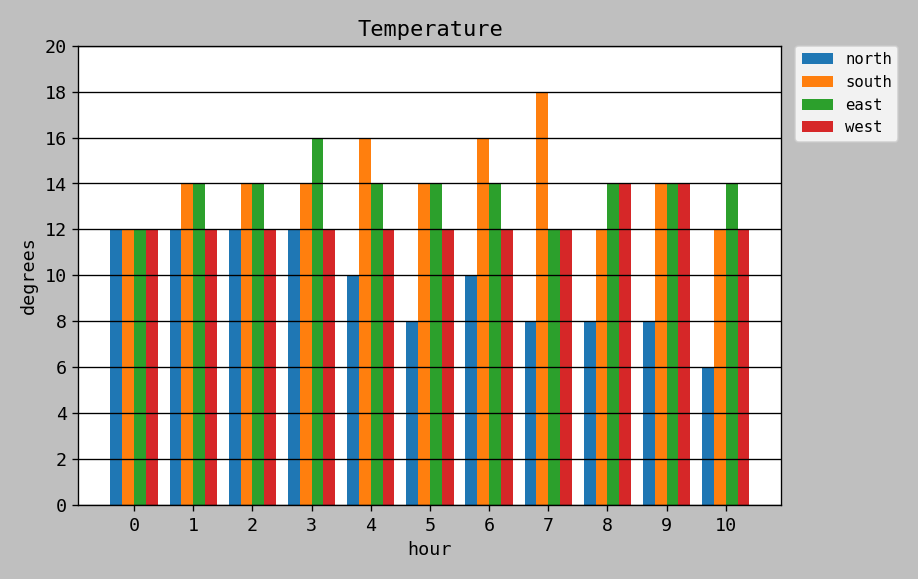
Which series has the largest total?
south
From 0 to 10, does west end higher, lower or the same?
the same
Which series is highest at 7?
south
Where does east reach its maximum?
3
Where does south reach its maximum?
7
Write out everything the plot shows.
Title: Temperature
x-axis: hour, ticks 0 1 2 3 4 5 6 7 8 9 10
y-axis: degrees, ticks 0 2 4 6 8 10 12 14 16 18 20
Legend: north, south, east, west
Values:
north: 12 12 12 12 10 8 10 8 8 8 6
south: 12 14 14 14 16 14 16 18 12 14 12
east: 12 14 14 16 14 14 14 12 14 14 14
west: 12 12 12 12 12 12 12 12 14 14 12
